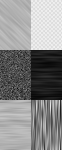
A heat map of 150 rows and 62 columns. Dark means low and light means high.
It is made of 3 by 2 panels. Panel 1,1: high, slanting down to the right, faint in contrast. Panel 1,2: very high, checkered, faint in contrast. Panel 2,1: low, fine-grained. Panel 2,2: very low, streaked across, faint in contrast. Panel 3,1: high, streaked across, faint in contrast. Panel 3,2: middling, streaked downward, strong in contrast.
